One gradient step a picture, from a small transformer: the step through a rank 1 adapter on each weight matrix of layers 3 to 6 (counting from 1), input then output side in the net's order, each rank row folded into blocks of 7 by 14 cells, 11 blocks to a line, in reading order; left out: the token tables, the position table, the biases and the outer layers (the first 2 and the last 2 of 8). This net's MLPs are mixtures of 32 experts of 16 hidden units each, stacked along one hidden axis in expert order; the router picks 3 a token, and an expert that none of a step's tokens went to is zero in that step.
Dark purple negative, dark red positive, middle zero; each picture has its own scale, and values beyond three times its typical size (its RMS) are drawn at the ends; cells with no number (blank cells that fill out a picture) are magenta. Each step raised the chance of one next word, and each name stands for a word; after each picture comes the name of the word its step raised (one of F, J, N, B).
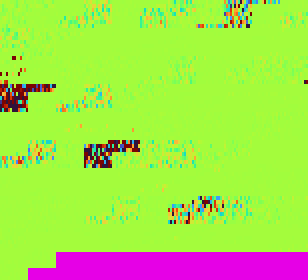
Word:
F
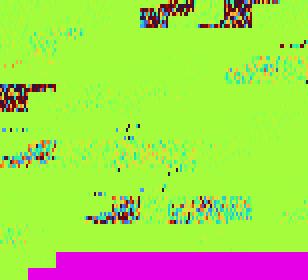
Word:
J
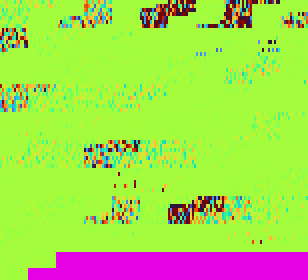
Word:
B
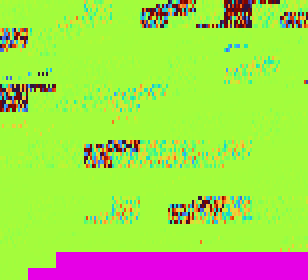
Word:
B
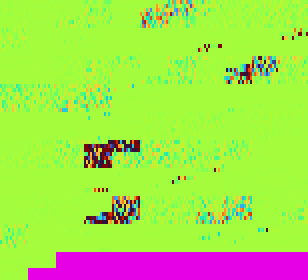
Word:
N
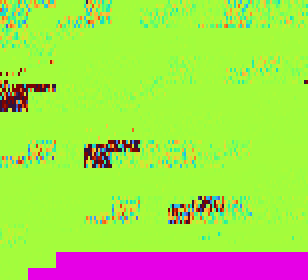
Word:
F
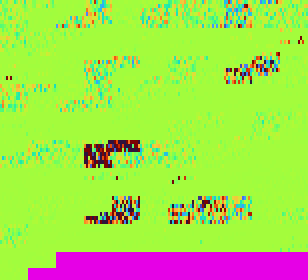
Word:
N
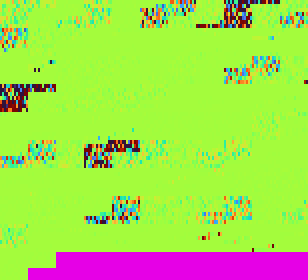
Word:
B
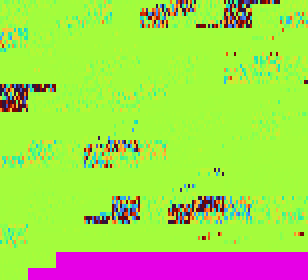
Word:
J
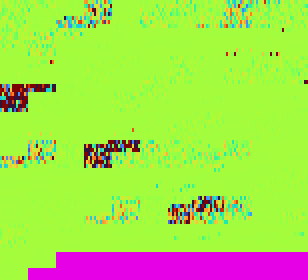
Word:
F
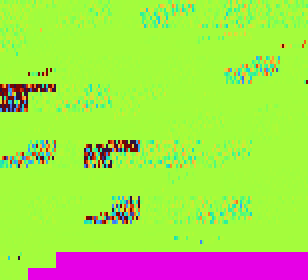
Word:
F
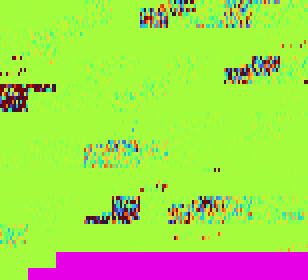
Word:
N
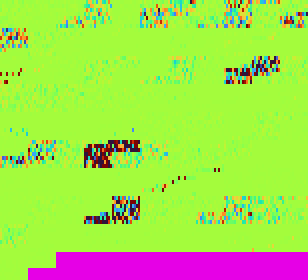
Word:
N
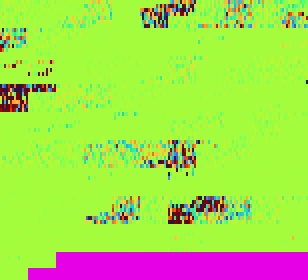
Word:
J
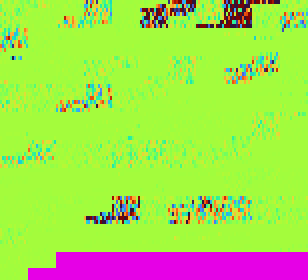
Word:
B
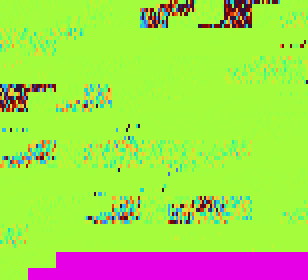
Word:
B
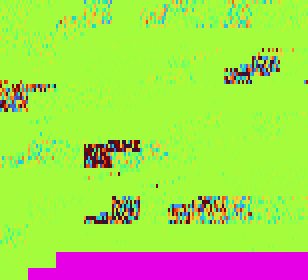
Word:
N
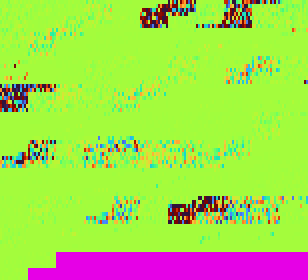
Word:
J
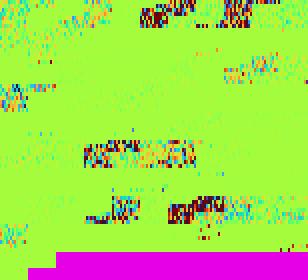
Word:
J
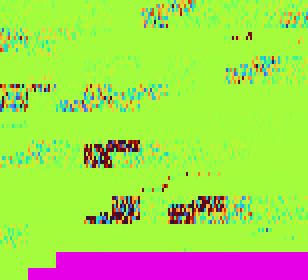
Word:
N
